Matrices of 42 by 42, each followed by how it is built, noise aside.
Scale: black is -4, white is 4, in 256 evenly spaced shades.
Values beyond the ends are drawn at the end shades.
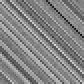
Toeplitz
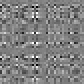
low rank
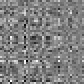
low rank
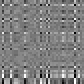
low rank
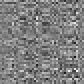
low rank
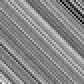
Toeplitz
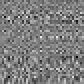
low rank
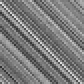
Toeplitz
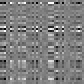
low rank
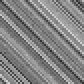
Toeplitz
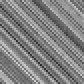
Toeplitz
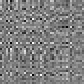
low rank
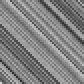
Toeplitz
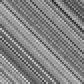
Toeplitz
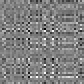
low rank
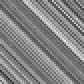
Toeplitz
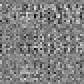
low rank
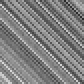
Toeplitz
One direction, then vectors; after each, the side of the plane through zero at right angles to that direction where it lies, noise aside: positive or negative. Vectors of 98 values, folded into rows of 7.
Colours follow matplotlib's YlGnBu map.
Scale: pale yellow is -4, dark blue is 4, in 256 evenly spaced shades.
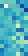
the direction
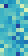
negative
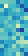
positive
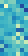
positive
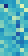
negative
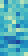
negative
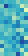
negative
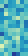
negative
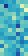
negative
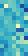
positive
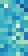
positive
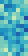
negative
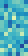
negative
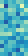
negative
